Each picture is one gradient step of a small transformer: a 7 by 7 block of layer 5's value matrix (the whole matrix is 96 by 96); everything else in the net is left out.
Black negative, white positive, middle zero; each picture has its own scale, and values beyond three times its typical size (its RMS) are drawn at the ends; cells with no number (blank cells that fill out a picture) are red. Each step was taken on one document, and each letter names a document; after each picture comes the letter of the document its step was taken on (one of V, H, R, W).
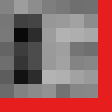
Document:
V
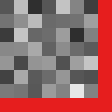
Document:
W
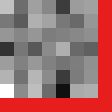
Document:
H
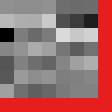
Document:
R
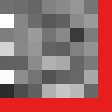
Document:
W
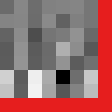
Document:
H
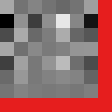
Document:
H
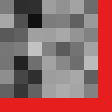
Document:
W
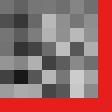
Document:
V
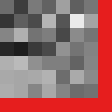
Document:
V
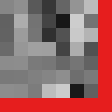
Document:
R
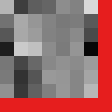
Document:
W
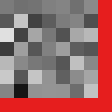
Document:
H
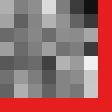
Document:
R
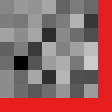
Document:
W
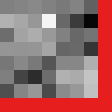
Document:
R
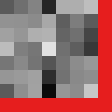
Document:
R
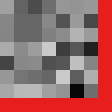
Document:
R
